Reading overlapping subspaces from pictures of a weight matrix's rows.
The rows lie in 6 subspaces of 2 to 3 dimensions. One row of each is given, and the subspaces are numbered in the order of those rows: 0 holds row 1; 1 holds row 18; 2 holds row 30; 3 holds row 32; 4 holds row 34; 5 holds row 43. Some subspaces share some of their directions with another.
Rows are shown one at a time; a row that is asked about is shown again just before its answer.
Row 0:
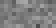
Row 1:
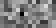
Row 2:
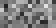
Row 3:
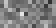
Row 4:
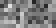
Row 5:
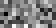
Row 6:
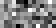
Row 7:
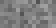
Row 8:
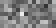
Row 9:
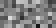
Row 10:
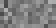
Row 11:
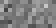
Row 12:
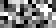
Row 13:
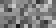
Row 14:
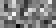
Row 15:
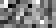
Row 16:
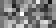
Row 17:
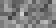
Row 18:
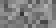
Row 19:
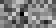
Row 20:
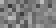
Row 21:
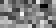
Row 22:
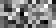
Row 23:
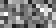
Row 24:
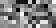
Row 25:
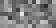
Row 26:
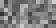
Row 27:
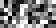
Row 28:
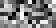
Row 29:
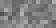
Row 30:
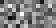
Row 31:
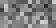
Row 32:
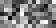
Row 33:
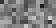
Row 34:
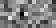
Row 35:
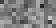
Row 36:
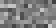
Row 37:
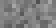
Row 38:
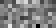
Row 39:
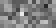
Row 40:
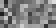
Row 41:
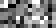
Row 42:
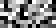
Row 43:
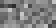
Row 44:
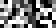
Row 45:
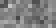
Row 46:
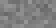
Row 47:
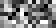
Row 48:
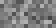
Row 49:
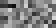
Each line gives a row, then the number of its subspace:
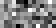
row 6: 4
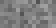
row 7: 4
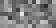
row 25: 0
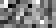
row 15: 1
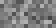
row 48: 0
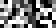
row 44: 5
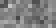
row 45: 1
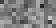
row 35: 0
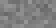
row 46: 5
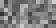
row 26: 3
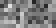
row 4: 1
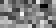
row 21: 0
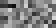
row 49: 5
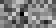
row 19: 0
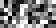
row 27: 3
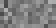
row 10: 3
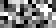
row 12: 5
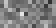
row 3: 3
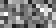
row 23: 5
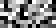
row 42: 4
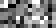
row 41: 1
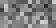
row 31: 1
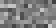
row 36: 5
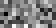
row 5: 5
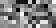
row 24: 4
